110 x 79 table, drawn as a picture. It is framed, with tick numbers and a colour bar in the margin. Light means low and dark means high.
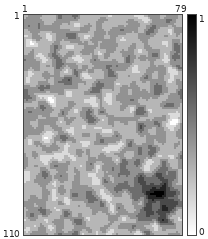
No row or column stands out. The texture is blotchy. The ninth with the highest average is the bottom right. The halves do not mirror each other. A single bump stands in the bottom right.
